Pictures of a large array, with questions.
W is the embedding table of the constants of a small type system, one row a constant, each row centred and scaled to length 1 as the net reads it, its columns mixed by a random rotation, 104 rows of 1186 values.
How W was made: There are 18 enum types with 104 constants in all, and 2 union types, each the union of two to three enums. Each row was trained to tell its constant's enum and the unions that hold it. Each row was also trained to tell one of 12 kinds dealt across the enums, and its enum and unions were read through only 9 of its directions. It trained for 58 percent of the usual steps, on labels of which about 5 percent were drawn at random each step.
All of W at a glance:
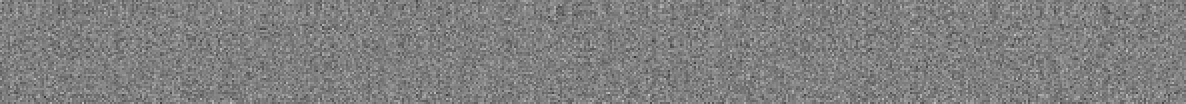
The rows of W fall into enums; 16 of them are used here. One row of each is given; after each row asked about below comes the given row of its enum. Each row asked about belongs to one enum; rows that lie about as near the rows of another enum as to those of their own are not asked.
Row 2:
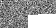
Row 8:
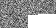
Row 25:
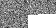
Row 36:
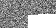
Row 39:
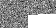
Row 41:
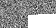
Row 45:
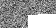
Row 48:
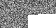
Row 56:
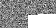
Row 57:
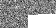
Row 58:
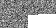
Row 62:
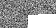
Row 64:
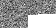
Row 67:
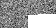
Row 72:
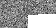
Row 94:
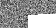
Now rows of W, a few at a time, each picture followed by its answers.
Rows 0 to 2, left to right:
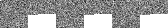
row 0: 25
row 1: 36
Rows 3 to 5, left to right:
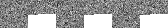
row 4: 94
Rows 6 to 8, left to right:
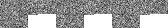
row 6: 62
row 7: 25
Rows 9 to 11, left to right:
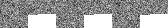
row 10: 62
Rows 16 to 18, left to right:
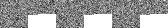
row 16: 67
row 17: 57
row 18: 2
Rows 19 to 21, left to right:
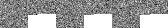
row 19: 67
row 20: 36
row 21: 48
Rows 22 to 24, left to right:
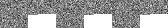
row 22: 58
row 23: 36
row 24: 62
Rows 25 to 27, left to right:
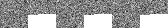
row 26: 8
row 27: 72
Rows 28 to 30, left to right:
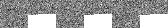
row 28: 64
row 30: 25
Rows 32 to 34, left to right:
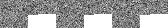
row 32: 72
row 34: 48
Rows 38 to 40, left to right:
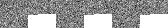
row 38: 94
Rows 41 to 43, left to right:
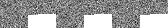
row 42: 8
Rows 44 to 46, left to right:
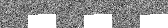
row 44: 8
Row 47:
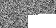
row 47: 67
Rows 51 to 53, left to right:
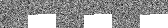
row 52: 67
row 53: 58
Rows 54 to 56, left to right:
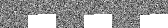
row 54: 62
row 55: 48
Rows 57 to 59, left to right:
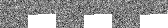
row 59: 57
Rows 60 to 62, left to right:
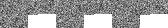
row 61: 8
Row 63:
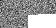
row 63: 64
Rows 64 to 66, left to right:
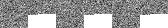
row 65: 8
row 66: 64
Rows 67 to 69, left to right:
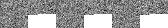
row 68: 62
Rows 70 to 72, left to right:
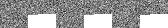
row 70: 58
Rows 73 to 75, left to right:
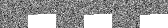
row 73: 36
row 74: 2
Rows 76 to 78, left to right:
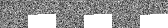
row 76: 94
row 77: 48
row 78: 64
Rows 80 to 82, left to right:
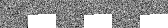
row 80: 48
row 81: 62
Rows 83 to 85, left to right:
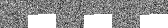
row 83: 48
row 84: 94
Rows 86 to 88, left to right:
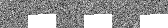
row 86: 39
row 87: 25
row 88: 8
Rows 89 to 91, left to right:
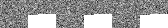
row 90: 72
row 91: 67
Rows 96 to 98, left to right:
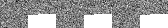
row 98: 25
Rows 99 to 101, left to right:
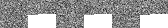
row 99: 67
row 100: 72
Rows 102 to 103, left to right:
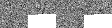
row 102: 58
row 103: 72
